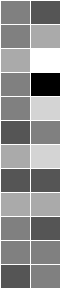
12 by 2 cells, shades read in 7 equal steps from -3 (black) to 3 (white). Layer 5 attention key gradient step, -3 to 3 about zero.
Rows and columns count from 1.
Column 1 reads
0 0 1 0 0 -1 1 -1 1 0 0 -1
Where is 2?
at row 5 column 2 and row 7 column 2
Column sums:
0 3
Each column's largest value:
1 3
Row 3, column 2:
3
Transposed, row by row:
0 0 1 0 0 -1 1 -1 1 0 0 -1 / -1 1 3 -3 2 0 2 -1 1 -1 0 0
